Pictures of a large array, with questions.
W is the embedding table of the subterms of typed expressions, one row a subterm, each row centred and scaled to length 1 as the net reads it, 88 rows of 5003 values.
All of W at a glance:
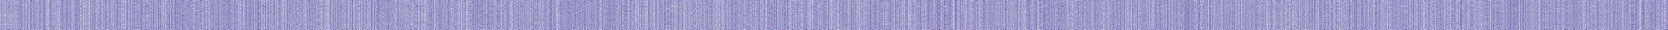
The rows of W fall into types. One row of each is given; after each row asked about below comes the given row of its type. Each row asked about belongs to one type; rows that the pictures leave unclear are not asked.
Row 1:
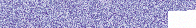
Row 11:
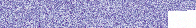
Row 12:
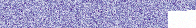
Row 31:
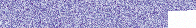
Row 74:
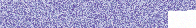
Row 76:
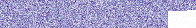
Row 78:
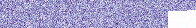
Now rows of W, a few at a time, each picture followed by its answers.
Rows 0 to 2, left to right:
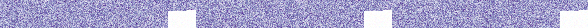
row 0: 1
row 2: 12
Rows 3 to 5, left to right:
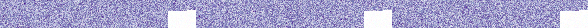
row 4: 1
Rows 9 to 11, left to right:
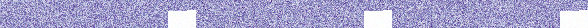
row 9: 74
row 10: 76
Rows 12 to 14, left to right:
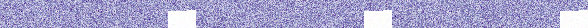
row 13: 74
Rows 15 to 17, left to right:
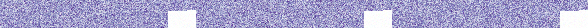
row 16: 12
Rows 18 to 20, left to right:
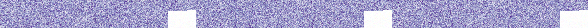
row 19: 31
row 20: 31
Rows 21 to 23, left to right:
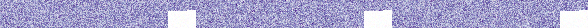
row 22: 78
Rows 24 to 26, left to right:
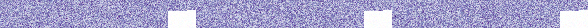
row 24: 11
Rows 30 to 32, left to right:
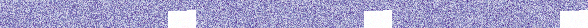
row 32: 31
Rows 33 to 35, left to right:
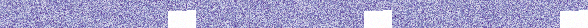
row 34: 11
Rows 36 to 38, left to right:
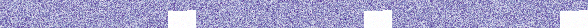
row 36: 74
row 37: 12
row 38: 11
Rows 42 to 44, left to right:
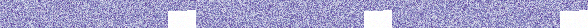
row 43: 74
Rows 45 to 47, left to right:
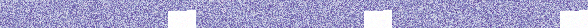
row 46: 74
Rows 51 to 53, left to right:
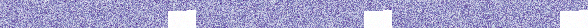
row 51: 1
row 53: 1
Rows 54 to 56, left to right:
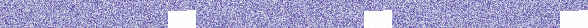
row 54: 12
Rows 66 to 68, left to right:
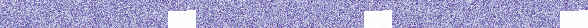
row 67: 1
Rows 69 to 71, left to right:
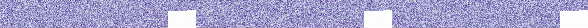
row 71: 74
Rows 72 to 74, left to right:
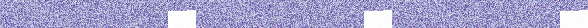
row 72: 74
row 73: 74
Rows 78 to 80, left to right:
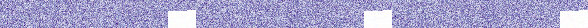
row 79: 12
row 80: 1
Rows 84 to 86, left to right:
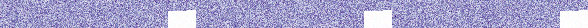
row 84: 1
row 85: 11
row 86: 1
